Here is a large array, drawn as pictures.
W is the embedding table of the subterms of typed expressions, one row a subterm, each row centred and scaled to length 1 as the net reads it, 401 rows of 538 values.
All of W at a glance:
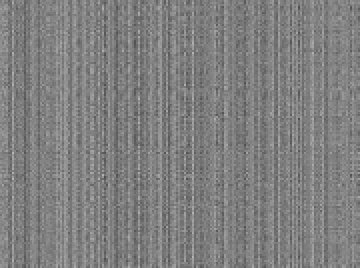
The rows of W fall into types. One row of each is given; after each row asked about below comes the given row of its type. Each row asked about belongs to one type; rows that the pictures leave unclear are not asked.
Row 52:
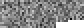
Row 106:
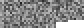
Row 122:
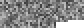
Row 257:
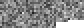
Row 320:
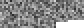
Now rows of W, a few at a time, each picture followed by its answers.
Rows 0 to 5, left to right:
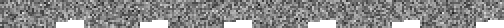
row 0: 320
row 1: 122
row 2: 257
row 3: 320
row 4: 122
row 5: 257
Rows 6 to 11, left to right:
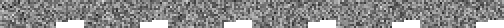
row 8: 122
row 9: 320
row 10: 52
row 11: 320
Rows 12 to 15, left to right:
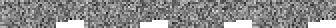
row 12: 52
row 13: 106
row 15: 52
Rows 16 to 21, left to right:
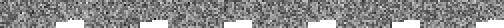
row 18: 122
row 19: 122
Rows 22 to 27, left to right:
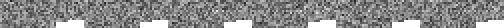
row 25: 257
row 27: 52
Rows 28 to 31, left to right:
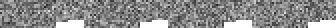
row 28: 257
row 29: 257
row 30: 122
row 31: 52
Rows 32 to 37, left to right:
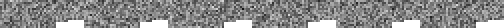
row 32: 52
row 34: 122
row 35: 122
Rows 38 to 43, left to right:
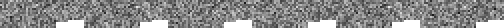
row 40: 320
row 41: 106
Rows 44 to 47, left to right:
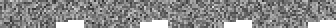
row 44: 52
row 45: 320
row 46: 106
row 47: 122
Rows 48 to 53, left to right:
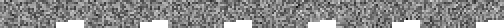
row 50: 106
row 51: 320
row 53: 52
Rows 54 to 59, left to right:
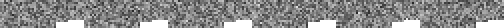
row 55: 122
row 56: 122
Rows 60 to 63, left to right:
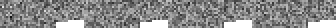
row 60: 320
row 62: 122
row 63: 106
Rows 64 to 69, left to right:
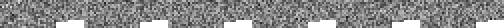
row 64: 320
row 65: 106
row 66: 106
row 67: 320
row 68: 257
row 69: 320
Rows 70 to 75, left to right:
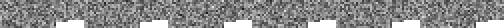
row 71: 106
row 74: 106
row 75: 122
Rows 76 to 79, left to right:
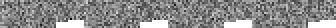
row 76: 52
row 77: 52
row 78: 320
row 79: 106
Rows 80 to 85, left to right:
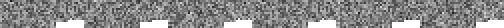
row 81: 52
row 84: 106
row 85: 257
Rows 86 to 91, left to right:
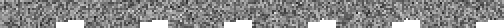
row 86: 52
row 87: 257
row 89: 320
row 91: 320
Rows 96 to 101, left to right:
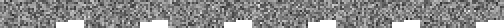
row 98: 52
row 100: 320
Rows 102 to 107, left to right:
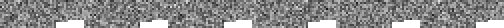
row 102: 122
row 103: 257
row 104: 320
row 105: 122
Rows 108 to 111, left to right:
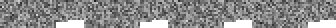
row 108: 122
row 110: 122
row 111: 106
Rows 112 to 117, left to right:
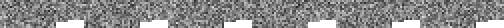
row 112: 122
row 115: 320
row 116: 106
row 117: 122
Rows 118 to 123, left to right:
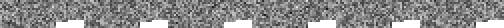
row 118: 106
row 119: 257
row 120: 320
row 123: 257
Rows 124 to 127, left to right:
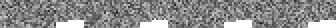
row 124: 122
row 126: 320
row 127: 106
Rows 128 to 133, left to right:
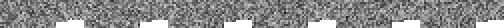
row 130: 52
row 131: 257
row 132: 257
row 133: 52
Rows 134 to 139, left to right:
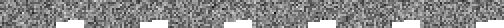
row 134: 257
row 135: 52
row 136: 320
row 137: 106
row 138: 122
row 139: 106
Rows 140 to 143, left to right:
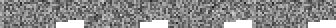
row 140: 106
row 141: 122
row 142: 320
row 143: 106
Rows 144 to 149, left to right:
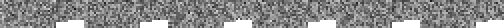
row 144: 122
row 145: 106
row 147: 122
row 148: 122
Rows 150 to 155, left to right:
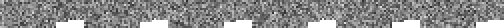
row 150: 52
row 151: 320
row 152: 106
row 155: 122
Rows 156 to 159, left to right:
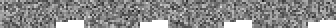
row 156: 106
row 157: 122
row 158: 106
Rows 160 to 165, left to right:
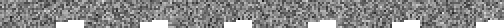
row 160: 257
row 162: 52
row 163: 320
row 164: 52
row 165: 257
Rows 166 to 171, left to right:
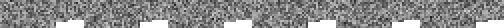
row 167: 122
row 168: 320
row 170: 257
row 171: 257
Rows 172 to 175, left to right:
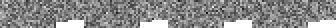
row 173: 257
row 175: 122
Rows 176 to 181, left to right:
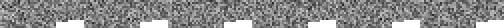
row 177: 320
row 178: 106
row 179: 320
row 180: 320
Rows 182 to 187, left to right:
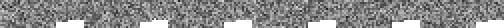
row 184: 320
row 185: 122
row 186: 257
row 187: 106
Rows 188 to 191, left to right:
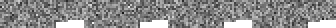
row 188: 122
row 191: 320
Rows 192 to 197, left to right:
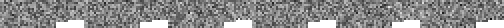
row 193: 106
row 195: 106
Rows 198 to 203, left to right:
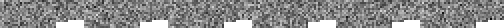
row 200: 52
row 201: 320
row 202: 257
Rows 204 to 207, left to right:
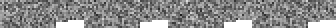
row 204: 106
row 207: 320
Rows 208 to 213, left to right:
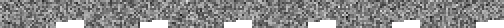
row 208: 106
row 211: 257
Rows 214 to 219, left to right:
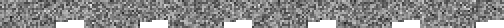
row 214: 257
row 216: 257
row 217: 257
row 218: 257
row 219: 122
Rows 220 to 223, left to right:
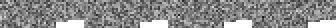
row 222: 257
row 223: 257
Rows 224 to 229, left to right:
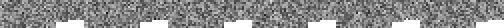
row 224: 106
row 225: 106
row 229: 122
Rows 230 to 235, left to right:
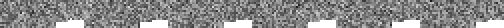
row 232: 106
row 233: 320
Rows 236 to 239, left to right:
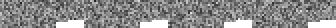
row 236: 320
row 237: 320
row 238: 320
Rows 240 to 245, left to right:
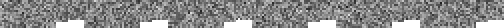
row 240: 106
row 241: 52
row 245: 122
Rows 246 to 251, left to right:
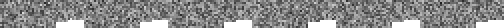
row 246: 320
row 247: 320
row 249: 52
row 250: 122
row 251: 106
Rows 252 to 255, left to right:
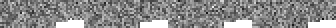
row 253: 122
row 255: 52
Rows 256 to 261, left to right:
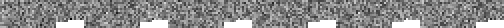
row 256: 52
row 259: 122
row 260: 320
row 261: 52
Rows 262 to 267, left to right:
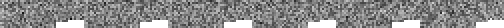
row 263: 106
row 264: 106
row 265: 106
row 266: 257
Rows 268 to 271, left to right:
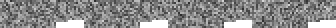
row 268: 122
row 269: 122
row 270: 320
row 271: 52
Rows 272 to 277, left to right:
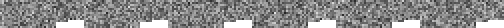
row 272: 52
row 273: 106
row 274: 106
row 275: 257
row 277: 257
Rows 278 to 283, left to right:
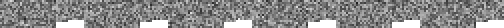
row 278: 257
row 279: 106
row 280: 320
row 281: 257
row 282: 106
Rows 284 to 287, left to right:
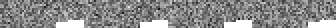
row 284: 320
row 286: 52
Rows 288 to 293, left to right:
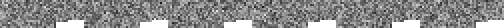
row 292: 52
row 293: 122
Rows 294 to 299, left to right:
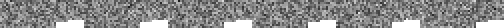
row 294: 122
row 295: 320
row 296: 320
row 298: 320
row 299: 122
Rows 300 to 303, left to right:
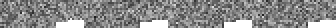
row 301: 257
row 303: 257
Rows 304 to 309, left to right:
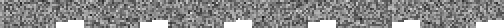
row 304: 106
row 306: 320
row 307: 257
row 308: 257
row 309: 106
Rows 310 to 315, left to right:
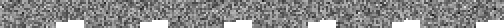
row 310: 106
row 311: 320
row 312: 257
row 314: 320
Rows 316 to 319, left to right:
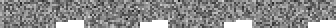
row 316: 106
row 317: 122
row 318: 320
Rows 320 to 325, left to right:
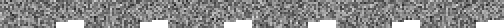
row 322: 320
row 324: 106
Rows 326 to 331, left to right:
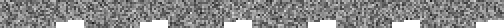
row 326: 122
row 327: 106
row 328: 257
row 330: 320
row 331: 320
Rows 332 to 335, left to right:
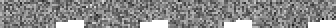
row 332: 106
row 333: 320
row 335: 52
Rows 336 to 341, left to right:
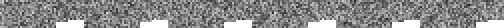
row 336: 52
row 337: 320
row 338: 320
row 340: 257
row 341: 122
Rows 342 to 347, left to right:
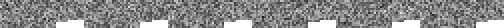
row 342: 320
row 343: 106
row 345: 257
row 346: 257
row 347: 320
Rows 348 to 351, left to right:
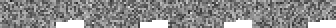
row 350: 320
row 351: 52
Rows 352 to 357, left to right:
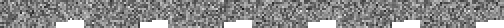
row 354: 122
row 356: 122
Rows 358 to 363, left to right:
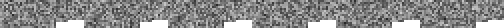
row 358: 106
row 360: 122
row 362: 257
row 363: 257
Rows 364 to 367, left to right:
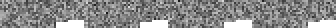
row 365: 106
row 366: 320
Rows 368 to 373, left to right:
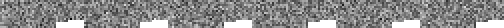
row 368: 52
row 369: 320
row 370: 122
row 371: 106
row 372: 320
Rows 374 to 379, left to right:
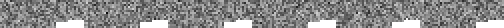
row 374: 122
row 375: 106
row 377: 320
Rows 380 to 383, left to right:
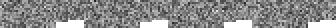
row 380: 106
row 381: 320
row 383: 52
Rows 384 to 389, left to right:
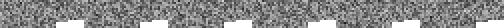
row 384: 320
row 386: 320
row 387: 122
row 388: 106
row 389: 257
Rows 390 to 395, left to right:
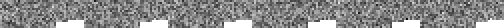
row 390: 106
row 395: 320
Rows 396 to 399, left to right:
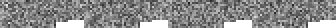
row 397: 122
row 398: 106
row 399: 122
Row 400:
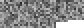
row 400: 122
